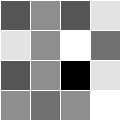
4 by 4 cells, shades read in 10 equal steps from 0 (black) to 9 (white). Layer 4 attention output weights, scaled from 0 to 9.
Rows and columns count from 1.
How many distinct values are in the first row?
3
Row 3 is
3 5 0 8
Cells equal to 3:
3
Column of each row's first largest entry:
4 3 4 4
